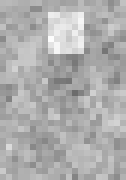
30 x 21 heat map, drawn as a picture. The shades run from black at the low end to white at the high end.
Overall the values sit about 70% of the way up the scale. An odd patch, higher than its surroundings, sits in the top middle. The field is mottled with small blotches. The centre is the ninth with the lowest average. The ninth with the highest average is the top middle.
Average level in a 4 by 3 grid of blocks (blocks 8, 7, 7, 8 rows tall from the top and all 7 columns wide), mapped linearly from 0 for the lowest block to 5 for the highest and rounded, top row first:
151 | 200 | 102 | 111
